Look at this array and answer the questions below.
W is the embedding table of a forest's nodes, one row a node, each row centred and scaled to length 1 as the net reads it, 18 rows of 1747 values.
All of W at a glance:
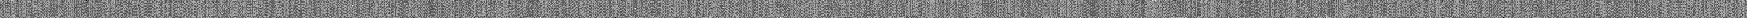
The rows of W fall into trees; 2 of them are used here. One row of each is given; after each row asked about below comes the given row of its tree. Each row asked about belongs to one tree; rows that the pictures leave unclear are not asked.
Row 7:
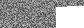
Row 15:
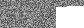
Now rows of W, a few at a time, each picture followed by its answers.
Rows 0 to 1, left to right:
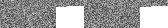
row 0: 15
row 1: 7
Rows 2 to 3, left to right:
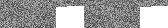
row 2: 7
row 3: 15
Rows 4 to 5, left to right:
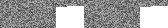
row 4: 7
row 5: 15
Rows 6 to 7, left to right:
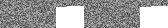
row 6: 15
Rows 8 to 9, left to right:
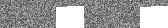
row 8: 15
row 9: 15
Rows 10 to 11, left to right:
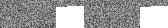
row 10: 7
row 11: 15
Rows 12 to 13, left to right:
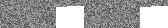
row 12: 15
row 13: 7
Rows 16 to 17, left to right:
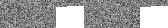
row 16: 7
